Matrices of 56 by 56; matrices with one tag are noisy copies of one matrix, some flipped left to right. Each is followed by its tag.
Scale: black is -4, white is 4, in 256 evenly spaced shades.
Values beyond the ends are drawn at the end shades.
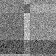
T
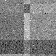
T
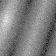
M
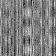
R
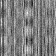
R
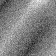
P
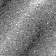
P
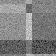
T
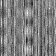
R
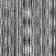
R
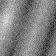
M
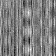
R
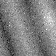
M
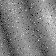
M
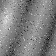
M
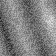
M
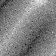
P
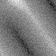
P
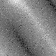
P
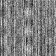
R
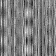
R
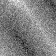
P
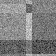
T
